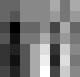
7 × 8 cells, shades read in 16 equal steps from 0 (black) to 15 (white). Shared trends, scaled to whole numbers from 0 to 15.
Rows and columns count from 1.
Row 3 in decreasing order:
10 8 6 6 6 4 4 0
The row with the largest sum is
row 1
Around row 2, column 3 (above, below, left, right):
8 6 5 8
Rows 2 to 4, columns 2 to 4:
5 8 8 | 0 6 6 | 1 7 7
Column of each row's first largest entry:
6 6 7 5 5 5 5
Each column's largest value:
6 6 8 10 15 10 13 10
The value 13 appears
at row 5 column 5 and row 6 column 7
